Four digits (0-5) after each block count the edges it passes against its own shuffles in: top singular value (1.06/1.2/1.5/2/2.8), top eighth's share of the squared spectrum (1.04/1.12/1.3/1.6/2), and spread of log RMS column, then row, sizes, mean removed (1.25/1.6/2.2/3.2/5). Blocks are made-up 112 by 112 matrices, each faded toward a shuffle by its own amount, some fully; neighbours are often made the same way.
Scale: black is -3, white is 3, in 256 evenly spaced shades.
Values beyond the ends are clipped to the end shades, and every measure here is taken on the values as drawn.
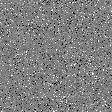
0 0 0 0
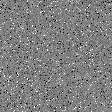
1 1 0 0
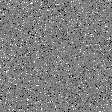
0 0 0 0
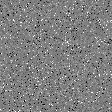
0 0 0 0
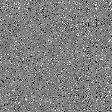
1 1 1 1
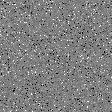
0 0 0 0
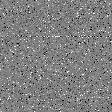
3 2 0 1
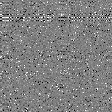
4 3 1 2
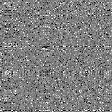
4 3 1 2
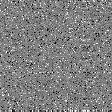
4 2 0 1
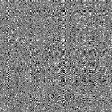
5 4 3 3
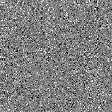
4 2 2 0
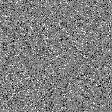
3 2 1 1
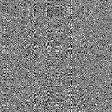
5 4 3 2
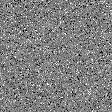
1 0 0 0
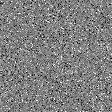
2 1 0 0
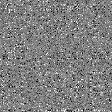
4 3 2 2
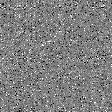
3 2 0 1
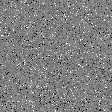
2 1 0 0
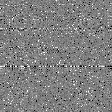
4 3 0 2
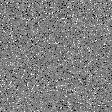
3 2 0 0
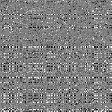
5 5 3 4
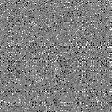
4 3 2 3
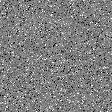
2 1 0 0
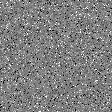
1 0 0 0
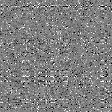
4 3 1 3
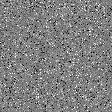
3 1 0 0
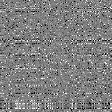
5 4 2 3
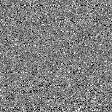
1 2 0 3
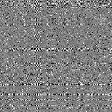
5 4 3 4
